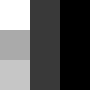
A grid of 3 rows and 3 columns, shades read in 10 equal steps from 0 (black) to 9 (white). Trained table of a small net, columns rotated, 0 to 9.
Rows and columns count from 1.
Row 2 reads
6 2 0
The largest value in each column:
9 2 0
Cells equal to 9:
1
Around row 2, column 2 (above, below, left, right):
2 2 6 0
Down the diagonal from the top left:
9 2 0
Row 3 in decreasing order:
7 2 0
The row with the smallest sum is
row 2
